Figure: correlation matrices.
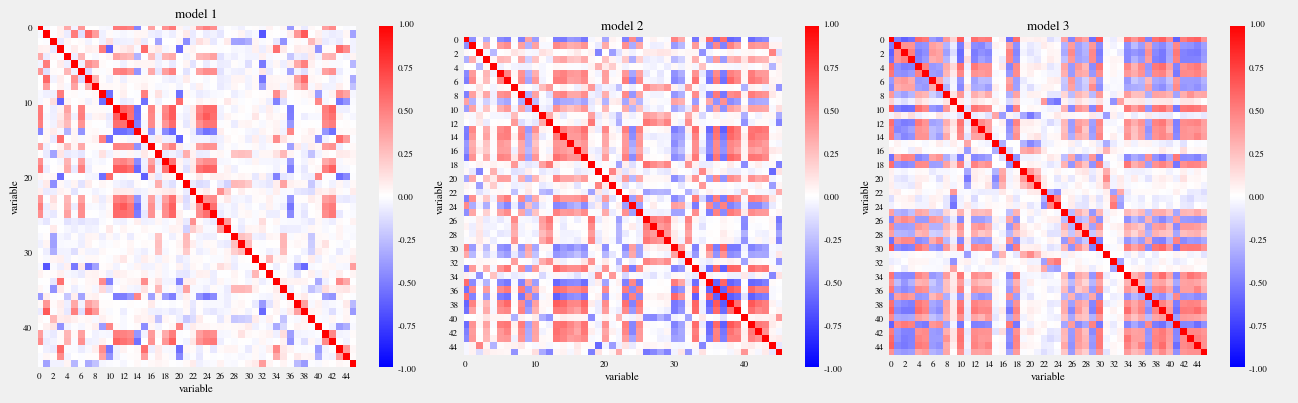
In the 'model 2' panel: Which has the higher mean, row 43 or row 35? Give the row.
43
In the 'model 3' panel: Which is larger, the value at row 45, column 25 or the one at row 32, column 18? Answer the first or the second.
the first
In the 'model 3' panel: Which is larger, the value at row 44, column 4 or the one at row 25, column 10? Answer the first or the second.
the first
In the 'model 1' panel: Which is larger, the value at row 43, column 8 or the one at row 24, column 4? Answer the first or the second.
the second
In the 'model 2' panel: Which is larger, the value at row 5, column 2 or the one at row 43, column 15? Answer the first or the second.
the second
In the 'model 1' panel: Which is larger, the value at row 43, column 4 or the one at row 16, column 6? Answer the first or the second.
the second
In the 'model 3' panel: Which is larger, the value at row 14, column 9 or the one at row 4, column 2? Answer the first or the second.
the first
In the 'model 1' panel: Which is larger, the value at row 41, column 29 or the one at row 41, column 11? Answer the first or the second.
the second
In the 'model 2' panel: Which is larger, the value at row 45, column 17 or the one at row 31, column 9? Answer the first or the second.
the second
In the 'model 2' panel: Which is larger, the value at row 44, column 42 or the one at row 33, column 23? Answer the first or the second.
the second
